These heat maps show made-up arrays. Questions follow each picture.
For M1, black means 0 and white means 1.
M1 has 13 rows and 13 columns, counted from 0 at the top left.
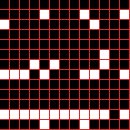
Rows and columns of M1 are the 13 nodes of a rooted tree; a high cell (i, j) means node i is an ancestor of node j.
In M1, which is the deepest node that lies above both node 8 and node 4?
12
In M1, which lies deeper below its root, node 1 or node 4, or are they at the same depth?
node 4
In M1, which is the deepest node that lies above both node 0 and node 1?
7
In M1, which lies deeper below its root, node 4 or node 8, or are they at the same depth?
the same depth
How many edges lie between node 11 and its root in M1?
0
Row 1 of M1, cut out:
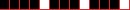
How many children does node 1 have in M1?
1
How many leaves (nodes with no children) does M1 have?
6
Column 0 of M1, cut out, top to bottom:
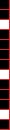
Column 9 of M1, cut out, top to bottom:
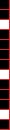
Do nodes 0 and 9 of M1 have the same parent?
yes
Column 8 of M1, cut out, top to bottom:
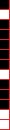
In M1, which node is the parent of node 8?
12
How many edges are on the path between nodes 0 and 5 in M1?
5
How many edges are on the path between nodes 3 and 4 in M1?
6
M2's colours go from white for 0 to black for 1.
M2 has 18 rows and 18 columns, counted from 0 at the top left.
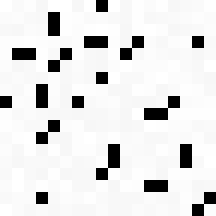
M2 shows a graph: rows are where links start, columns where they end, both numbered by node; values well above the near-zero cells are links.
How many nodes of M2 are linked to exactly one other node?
10
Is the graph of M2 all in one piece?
no
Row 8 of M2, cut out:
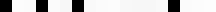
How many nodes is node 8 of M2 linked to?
4
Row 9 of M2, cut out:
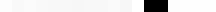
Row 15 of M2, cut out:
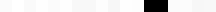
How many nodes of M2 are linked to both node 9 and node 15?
2
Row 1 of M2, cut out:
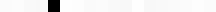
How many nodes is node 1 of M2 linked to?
1
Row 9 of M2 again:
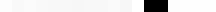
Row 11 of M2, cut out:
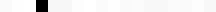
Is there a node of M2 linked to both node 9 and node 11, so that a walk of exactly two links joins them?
no
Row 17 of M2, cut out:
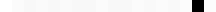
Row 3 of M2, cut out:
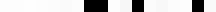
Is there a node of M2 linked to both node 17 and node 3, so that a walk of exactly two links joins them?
yes
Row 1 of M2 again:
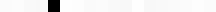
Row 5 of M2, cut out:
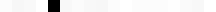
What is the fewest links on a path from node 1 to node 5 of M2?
2
